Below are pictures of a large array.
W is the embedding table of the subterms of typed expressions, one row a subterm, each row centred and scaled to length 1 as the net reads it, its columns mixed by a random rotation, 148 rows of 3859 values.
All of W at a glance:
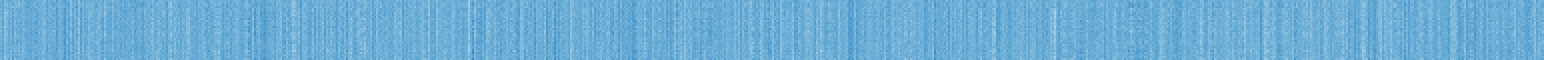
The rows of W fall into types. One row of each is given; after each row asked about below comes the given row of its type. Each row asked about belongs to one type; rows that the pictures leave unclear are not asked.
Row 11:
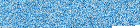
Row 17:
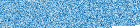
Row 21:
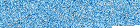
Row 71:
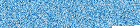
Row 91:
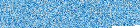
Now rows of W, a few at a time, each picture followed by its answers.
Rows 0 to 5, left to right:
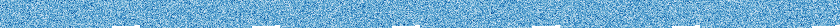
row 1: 71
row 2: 91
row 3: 17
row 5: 17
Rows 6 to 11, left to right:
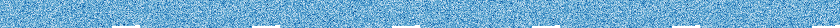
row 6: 91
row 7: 11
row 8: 21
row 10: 11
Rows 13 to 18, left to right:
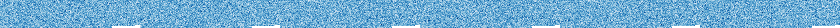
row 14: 21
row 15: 17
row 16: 17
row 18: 91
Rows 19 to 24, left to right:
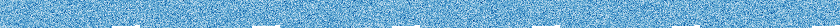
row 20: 71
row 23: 91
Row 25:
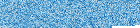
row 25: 11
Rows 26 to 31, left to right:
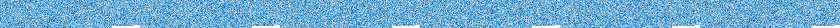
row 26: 21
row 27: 91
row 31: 21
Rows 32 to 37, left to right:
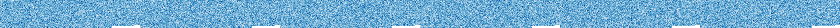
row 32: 21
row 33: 11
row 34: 91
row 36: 71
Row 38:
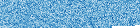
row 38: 11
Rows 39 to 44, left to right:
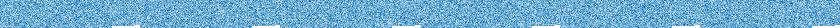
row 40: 11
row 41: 71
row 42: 21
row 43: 91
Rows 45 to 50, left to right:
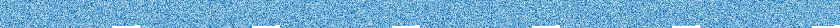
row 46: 11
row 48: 91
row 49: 71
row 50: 21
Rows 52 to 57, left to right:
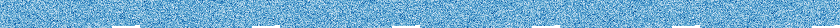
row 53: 21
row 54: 17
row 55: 21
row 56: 21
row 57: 21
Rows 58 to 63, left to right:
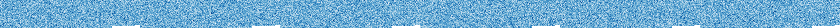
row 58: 71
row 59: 17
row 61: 11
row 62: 71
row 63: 21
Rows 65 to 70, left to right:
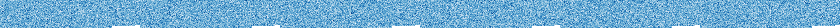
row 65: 11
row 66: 91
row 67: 17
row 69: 21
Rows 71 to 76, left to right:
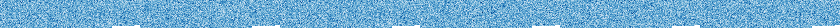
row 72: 11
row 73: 71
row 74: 91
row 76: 71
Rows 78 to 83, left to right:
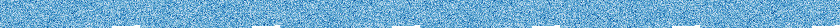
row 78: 21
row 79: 91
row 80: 21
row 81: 21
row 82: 71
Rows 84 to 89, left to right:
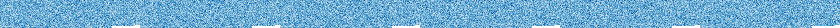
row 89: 17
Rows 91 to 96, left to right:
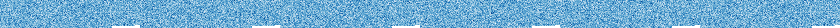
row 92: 71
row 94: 17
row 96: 91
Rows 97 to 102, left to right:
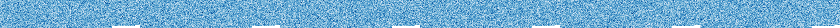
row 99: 71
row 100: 71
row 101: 21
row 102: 21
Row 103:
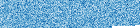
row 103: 11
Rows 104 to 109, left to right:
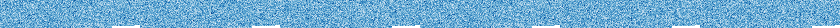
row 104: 21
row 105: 17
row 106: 11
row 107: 21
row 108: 71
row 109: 71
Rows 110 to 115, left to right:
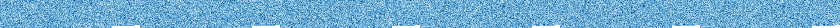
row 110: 21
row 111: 17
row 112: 71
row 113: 91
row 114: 91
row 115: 91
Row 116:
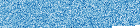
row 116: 11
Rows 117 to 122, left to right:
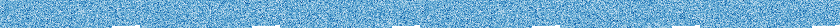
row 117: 11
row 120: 11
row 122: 71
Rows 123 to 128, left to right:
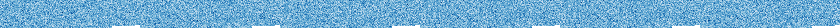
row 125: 11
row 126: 71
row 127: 71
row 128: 17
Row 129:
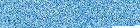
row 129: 17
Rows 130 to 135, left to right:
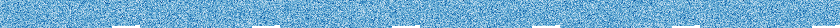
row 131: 71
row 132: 11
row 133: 71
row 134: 21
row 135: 71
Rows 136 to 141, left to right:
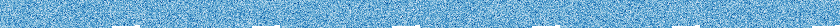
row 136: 91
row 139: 11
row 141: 71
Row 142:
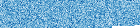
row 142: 71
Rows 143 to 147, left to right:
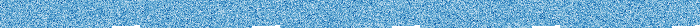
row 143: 71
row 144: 11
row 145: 21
